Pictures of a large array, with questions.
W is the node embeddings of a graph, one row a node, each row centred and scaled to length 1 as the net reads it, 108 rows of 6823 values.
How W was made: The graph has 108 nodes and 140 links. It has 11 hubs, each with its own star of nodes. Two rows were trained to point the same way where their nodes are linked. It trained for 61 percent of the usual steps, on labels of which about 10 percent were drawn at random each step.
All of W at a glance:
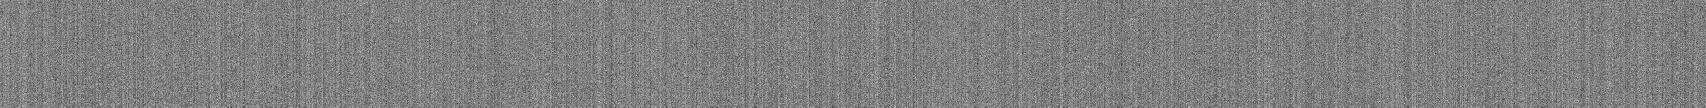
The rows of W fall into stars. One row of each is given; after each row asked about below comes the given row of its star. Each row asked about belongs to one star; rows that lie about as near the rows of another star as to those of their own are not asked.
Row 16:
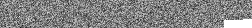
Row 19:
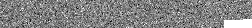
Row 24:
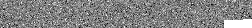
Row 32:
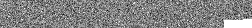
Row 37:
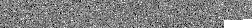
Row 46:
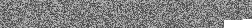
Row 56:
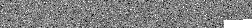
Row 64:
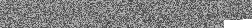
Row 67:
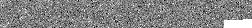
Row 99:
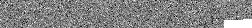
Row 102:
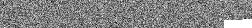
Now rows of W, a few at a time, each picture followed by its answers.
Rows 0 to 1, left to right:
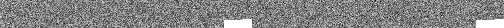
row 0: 64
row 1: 64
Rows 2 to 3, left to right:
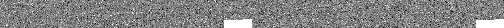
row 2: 56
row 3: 102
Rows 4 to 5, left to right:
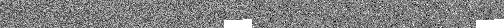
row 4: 102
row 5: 46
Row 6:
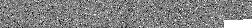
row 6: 24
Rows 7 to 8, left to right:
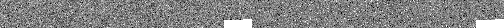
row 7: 37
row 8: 64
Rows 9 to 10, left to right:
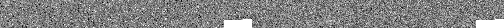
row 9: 16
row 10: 24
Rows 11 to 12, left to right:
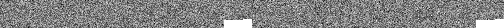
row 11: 16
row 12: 16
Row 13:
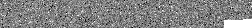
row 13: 56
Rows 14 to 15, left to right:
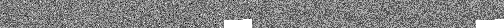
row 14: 32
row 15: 67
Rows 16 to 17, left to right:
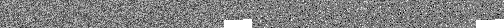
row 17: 64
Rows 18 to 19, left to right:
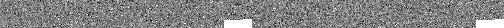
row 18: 64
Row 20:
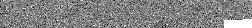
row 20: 37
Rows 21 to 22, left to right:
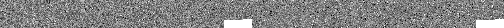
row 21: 102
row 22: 102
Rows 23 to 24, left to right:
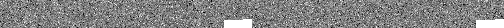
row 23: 46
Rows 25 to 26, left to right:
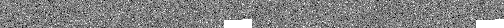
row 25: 16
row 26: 24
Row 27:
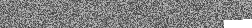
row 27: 37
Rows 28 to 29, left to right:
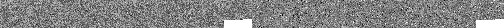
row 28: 46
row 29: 67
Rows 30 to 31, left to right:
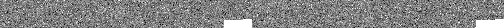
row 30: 64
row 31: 16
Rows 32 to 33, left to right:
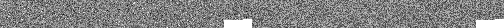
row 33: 32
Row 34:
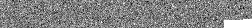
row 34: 67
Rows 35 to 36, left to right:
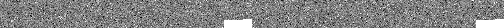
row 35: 67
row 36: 102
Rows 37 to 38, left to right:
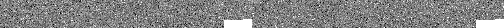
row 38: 102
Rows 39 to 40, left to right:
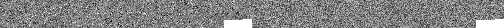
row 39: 19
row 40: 46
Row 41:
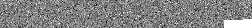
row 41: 37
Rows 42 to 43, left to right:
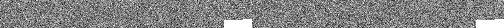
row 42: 46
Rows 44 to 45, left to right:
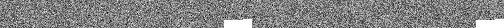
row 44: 19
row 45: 99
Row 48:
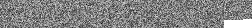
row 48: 56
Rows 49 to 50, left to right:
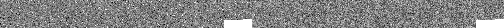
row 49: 102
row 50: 16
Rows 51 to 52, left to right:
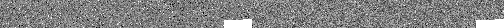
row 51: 32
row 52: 24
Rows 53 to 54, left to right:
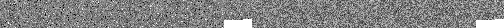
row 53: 67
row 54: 64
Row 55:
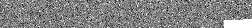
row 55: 19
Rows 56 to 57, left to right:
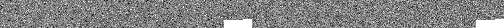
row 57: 99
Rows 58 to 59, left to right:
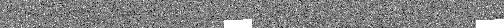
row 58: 99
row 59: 16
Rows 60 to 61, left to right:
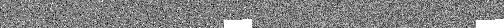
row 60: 24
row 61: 56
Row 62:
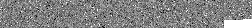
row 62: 32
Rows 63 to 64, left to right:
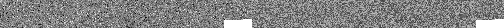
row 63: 24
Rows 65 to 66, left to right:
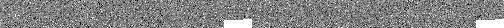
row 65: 64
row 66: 99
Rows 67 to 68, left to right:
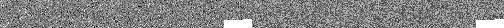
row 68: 16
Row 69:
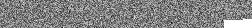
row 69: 16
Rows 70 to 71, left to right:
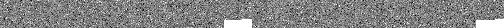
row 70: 46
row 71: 67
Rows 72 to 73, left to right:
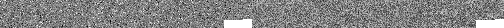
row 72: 19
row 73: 99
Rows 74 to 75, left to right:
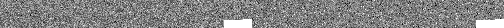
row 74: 67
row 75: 19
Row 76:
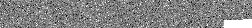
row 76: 37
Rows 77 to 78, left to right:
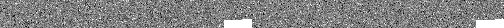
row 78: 56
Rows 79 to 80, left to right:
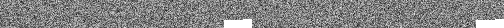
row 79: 32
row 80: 24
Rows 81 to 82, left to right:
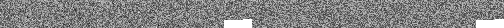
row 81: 46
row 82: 102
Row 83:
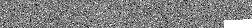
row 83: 19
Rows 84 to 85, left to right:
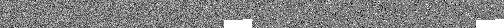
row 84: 19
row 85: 46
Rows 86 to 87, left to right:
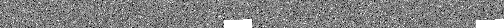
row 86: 37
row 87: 67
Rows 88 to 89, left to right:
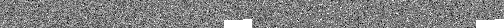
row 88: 102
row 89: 19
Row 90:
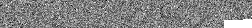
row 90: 16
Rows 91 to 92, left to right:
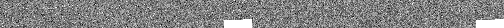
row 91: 19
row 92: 64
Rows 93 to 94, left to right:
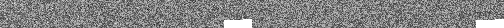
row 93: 64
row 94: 56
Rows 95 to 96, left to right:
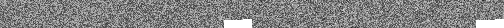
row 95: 24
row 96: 19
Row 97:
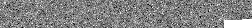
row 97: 24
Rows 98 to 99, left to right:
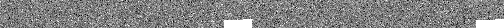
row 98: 37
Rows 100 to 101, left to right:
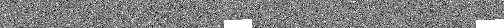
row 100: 16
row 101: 24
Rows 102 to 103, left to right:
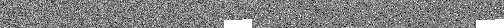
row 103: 32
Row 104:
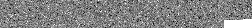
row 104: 64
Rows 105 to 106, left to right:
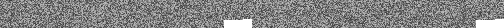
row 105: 19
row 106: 99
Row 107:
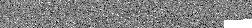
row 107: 99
